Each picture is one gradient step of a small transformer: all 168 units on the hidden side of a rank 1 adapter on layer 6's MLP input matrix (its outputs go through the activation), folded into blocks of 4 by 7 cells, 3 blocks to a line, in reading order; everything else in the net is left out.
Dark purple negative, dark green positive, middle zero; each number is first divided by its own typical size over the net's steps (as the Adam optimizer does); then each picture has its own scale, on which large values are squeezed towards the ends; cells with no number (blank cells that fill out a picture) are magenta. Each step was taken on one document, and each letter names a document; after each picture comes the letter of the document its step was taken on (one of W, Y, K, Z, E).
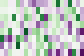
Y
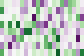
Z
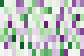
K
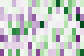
Z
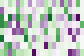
Y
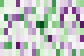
K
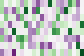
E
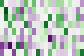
K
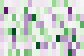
Z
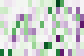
Z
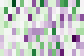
E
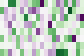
E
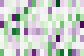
Y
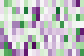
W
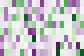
E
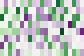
Y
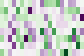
E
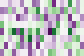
K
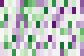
K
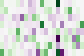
Z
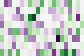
Z
